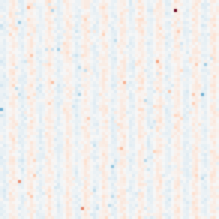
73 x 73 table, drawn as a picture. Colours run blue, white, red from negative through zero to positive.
Stripes: upright, repeating 12 times. Odd rows or columns: none. Histogram: heavy tails on both sides. Average level on the scale: 50%.
